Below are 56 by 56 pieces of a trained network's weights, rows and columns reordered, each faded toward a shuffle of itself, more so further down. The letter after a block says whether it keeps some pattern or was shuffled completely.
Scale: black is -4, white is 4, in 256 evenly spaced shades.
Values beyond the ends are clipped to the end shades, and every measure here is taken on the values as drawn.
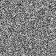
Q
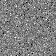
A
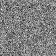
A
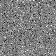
Q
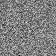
Q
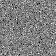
Q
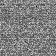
A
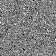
Q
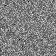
Q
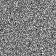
Q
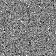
A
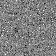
Q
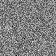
Q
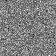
Q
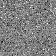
A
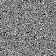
Q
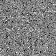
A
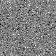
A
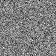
Q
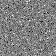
Q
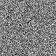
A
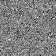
Q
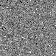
Q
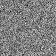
Q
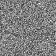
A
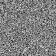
Q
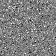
A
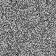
Q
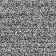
A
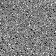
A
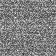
A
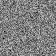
Q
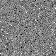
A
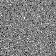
Q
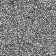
Q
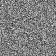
Q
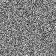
Q
